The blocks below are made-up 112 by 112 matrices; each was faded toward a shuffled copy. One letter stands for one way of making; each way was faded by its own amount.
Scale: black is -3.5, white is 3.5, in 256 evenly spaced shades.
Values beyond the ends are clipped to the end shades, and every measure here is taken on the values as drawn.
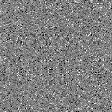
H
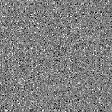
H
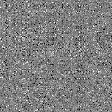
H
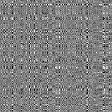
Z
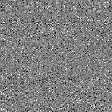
H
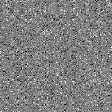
H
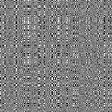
Z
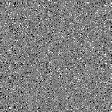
H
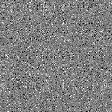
H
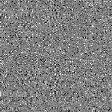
H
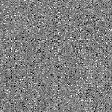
H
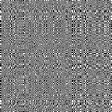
Z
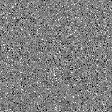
H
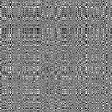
Z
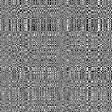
Z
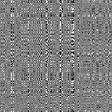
Z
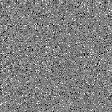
H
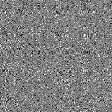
H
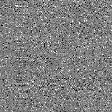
H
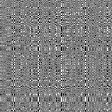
Z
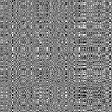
Z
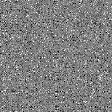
H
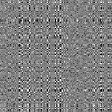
Z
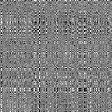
Z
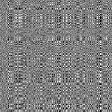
Z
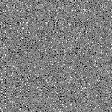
H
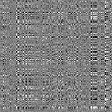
Z
